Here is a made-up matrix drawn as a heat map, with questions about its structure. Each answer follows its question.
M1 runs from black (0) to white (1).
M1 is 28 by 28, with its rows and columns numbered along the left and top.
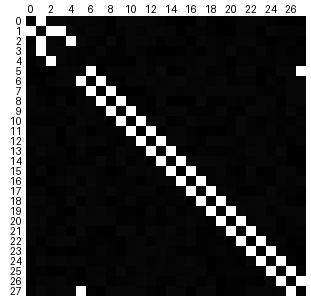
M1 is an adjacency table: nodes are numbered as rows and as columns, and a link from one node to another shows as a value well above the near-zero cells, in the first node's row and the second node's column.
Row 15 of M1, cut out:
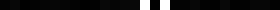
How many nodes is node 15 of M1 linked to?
2
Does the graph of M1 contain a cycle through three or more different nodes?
yes
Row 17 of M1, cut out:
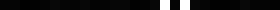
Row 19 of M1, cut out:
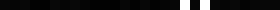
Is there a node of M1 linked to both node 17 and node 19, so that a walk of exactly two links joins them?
yes
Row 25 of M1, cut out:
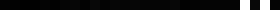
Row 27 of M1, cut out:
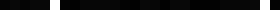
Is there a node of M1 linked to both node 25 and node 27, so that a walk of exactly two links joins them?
yes
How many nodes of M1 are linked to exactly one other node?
3
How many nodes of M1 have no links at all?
0
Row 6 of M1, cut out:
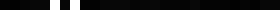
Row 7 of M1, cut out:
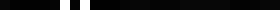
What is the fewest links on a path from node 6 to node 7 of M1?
1
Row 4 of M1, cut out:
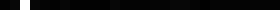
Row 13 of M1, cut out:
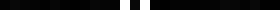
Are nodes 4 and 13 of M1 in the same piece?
no
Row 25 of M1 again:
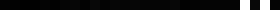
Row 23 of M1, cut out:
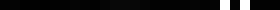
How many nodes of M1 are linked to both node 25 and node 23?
1
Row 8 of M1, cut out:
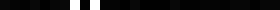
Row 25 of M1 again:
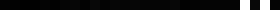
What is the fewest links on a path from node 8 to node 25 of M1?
6
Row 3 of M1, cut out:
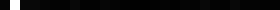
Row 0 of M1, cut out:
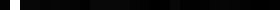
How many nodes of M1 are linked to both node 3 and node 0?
1
